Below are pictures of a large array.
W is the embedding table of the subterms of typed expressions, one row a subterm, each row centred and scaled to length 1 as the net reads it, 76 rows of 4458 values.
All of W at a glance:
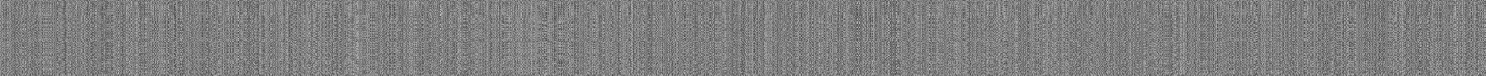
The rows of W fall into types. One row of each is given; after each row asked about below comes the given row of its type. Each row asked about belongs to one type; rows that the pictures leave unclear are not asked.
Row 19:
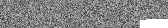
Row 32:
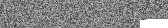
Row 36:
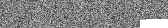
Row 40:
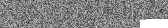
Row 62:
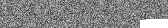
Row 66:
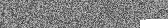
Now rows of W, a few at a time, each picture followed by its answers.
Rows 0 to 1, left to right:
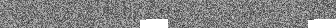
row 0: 40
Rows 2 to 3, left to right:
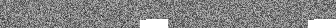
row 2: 19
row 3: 32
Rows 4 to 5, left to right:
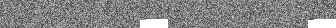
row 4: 32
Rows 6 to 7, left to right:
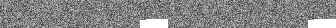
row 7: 62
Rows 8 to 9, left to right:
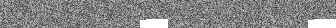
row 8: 19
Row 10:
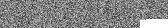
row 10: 40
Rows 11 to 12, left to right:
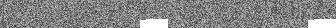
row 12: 40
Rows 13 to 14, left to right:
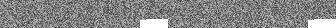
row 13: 40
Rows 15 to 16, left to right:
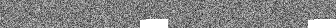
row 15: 36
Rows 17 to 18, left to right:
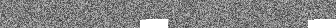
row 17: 36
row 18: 19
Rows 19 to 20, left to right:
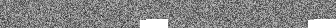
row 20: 36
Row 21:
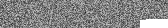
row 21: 36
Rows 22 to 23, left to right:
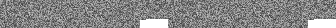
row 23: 32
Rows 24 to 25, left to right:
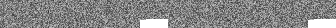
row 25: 36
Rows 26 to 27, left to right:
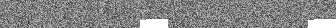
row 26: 40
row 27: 32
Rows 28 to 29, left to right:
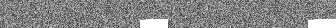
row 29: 66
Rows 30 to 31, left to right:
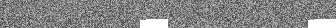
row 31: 36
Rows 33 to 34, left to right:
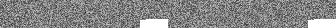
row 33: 36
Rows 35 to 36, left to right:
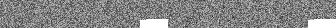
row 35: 32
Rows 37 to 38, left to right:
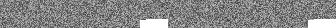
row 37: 19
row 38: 36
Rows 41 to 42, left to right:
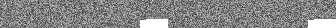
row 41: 62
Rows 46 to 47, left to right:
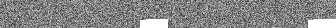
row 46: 32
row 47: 66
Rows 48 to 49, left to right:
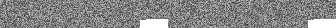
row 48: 32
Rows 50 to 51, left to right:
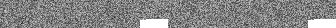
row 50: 66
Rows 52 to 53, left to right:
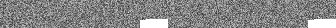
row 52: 66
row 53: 62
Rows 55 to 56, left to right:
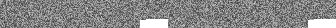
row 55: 32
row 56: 36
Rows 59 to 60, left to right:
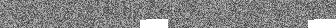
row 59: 40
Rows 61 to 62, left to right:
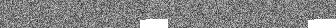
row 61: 66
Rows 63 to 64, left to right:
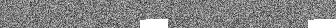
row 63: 62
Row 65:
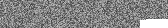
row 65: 32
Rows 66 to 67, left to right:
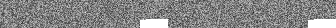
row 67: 36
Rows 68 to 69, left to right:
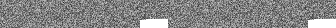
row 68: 62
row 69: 62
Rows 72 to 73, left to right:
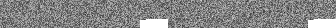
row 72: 19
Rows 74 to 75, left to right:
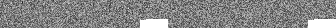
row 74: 32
